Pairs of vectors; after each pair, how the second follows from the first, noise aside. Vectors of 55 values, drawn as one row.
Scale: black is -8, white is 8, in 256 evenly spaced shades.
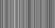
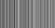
sign-scrambled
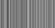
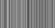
negated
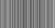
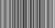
scaled up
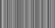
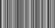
scaled up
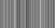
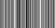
scaled up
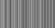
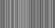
sign-scrambled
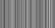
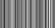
scaled up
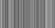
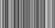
scaled up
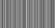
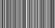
scaled up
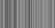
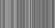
negated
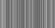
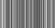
scaled up
